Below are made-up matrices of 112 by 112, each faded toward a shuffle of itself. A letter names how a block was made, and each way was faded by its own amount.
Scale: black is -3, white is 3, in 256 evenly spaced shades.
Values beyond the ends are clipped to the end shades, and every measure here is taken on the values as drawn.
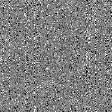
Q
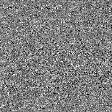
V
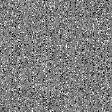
Q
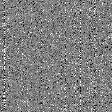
Q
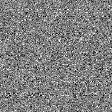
V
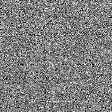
V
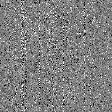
Q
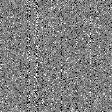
Q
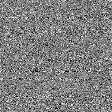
V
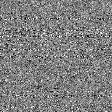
V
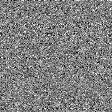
V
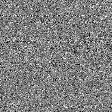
V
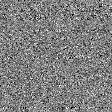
V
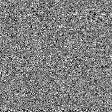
V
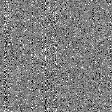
Q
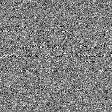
V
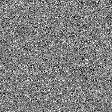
V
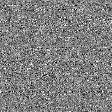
V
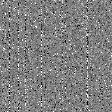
Q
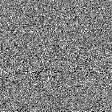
V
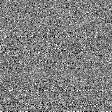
V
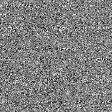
V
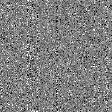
Q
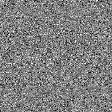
V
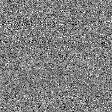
V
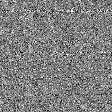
V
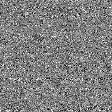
V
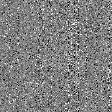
Q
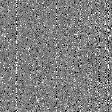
Q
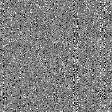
Q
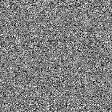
V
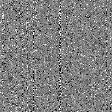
Q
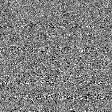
V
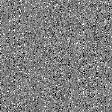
Q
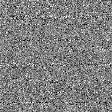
V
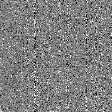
Q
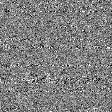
V
